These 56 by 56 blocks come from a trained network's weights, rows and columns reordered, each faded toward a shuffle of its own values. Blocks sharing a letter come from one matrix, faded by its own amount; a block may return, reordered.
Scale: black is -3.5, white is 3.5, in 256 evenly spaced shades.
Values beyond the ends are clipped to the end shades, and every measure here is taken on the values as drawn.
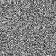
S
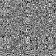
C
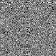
C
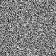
S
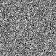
S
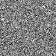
S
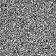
S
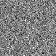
S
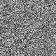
S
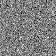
S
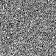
S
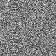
S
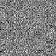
C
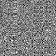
C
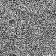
S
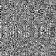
C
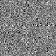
C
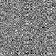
C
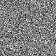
S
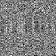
C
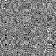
C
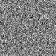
S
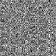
C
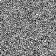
S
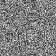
S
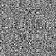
C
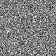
S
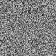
S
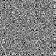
C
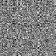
C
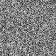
S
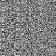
C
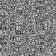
C
